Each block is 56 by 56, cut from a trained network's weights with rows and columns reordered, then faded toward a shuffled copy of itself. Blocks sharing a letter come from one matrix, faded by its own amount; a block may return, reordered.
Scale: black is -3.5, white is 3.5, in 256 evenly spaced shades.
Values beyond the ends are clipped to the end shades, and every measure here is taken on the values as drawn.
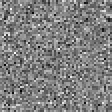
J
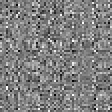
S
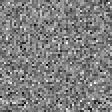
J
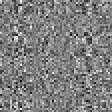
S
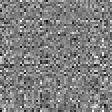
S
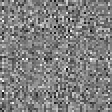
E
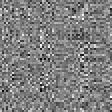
S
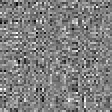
S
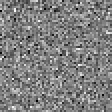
J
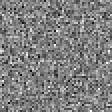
J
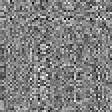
E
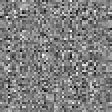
S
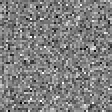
J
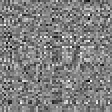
E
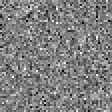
J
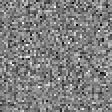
J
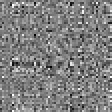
S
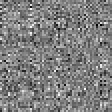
S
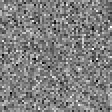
J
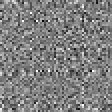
E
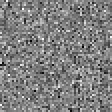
J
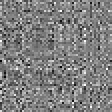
S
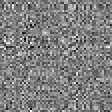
E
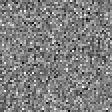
J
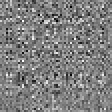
S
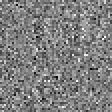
J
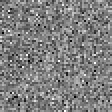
J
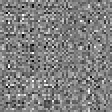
S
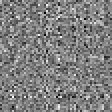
E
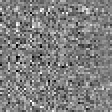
S
